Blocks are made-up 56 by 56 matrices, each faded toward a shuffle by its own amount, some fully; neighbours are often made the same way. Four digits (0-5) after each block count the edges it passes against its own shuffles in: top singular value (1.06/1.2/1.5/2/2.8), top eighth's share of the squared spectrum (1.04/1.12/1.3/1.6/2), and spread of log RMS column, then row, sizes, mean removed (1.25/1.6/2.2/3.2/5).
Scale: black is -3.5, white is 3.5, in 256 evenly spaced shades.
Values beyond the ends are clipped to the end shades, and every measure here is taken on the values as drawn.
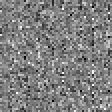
1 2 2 0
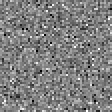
0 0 0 0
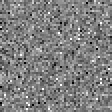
0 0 1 0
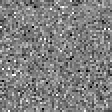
0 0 0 0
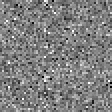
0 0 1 0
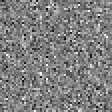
0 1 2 0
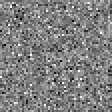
0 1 0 0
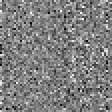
1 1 2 0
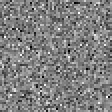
0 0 0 0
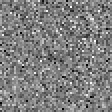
0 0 1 0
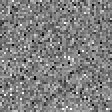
0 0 0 0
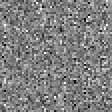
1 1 2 0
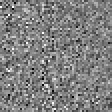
1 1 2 0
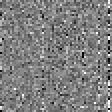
3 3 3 0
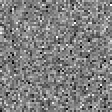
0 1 1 0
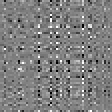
5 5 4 3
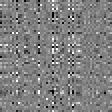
5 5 3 3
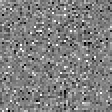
3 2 1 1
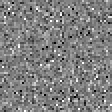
3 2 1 1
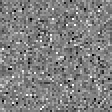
2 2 0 0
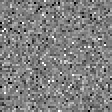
1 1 0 0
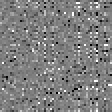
4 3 2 2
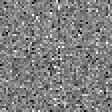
1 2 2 0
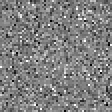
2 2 1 0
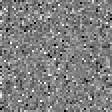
1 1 1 0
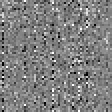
3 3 3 0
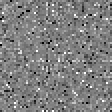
3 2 0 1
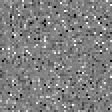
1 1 0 0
